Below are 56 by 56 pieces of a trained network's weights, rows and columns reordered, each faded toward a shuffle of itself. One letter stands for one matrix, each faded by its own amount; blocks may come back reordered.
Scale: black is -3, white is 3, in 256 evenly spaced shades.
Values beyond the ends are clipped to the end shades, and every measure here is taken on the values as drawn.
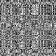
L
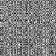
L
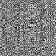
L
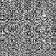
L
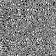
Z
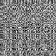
L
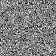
Z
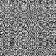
L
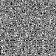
Z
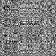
L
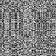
L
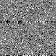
Z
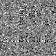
Z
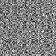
L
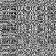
L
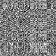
L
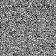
Z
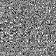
Z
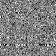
Z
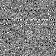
Z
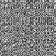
L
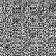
L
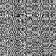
L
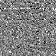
Z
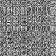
L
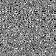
Z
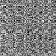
L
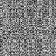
L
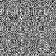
L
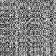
L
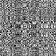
L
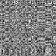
L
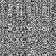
L
